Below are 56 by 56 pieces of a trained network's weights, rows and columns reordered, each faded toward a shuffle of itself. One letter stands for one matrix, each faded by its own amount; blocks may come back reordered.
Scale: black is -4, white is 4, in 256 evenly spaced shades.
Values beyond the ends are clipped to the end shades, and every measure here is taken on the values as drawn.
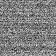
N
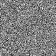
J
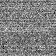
N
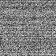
N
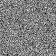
J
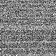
N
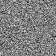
J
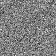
J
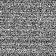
N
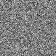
J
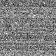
N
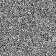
J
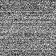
N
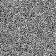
J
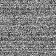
N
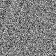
J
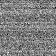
N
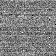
N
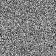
J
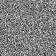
J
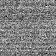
N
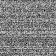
N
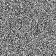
J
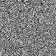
J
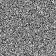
J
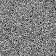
J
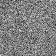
J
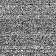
N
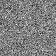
J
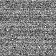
N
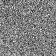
J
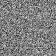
J
